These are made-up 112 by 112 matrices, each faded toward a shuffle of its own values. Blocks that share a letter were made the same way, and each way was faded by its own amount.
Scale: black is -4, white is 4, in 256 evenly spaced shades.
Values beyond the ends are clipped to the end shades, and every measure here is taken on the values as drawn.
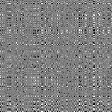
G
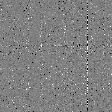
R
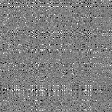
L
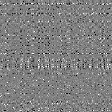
L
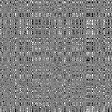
G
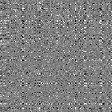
L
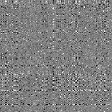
L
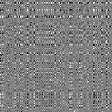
G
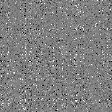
R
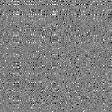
L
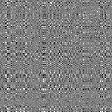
G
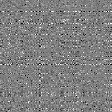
L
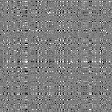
G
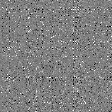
R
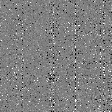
R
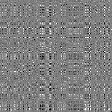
G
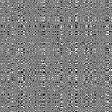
G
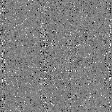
R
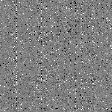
R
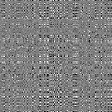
G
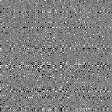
L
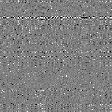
L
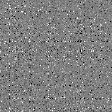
R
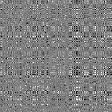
G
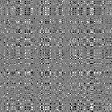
G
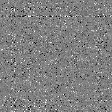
R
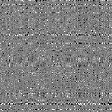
L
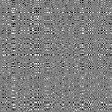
G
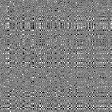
G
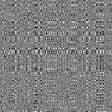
G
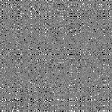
L
